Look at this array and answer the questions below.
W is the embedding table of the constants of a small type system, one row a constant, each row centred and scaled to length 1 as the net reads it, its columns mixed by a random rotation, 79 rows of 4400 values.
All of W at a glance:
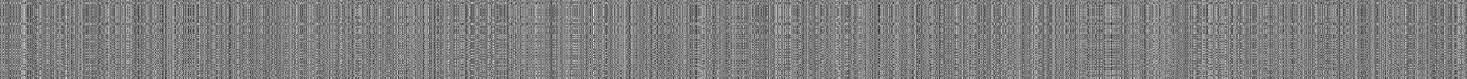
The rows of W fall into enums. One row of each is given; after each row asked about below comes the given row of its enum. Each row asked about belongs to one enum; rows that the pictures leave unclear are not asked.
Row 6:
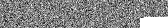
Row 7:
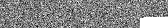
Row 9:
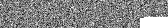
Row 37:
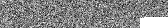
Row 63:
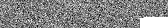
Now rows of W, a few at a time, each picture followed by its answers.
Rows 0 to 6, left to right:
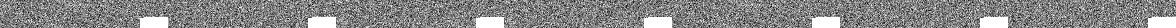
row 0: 63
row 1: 9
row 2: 37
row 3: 37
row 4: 63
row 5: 6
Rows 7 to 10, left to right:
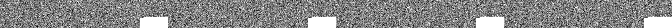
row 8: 6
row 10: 9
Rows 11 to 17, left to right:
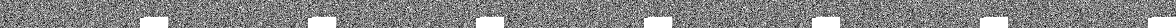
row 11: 6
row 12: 9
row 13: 9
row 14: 6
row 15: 9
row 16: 7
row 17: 7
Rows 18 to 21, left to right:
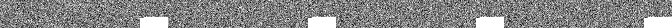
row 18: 63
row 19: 9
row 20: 6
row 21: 6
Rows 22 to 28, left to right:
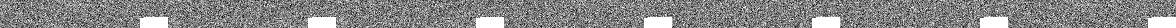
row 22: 63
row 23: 37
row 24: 37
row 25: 7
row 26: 9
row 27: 9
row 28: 63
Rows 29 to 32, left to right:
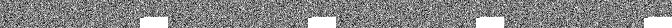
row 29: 6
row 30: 6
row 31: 6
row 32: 9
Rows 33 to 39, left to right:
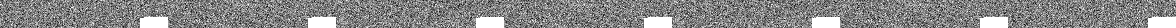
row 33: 9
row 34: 63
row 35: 37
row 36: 63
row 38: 63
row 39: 6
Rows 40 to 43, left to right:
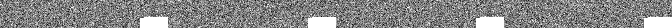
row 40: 9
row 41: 37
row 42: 9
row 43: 63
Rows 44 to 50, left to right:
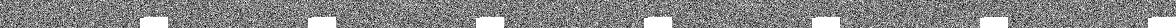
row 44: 9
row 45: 7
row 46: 63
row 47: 9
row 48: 63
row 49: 37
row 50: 6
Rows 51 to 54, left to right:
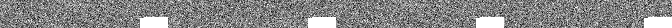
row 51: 63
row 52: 37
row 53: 63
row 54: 9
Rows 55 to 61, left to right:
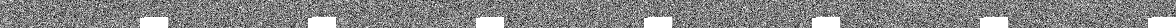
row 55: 37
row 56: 9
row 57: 37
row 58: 6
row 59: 9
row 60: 63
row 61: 63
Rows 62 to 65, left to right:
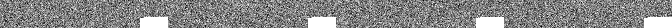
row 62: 6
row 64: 37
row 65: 7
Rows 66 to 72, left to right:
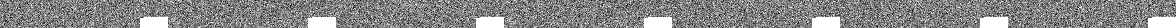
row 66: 6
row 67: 37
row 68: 63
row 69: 37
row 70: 7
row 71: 7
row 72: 9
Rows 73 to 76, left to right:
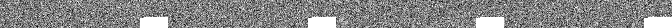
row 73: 7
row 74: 6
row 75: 37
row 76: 9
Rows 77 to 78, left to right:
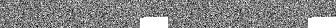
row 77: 7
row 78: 7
